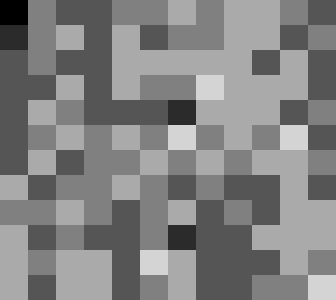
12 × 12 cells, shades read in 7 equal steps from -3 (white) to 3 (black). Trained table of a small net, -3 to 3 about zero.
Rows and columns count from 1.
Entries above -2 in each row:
12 12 12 11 12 10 12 12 12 12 11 11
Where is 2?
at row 2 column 1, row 5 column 7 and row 10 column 7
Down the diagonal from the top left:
3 0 1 1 1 0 0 0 0 -1 -1 -2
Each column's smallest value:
-1 -1 -1 -1 -1 -2 -2 -2 -1 -1 -2 -2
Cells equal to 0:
40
